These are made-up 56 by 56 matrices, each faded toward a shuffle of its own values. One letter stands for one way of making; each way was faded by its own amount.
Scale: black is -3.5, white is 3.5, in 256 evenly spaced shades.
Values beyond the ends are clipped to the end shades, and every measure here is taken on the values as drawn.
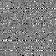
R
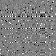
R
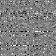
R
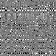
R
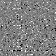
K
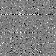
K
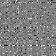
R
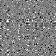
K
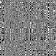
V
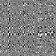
V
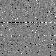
K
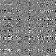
V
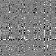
V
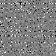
K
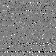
K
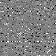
K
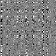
V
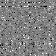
K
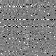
R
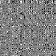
R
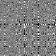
V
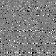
K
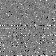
K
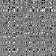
V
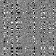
V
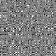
R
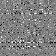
R
